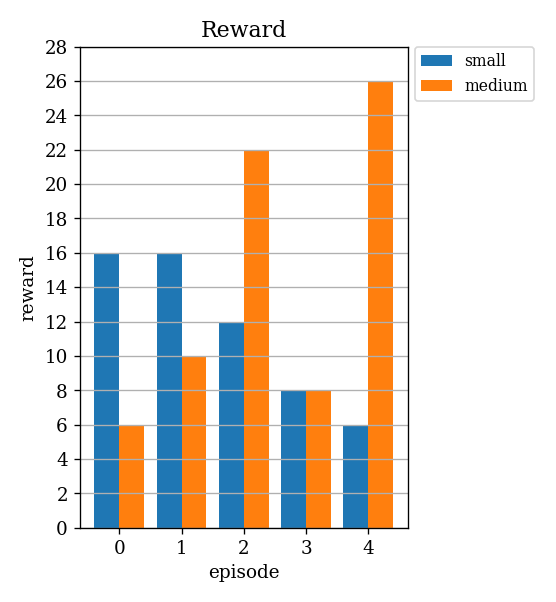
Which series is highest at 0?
small
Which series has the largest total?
medium
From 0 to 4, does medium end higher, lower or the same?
higher
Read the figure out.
Title: Reward
x-axis: episode, ticks 0 1 2 3 4
y-axis: reward, ticks 0 2 4 6 8 10 12 14 16 18 20 22 24 26 28
Legend: small, medium
Values:
small: 16 16 12 8 6
medium: 6 10 22 8 26
